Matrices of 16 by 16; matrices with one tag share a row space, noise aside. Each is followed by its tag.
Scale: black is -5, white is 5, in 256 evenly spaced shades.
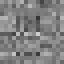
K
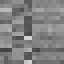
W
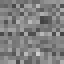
K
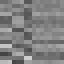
W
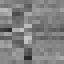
W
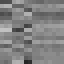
W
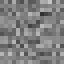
K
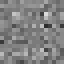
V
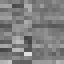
W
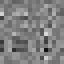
V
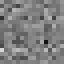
V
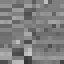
W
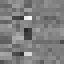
W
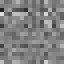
V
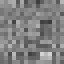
K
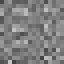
V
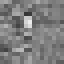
W
